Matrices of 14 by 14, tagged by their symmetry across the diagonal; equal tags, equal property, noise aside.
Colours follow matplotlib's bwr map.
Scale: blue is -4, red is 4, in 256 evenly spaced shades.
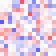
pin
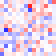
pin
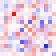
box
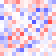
pin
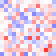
box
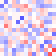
box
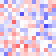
pin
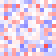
box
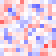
box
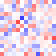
pin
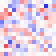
pin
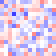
box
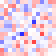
box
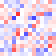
pin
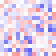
box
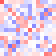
box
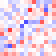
box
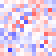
pin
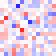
pin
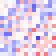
box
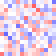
pin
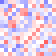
box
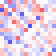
pin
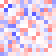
box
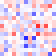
pin
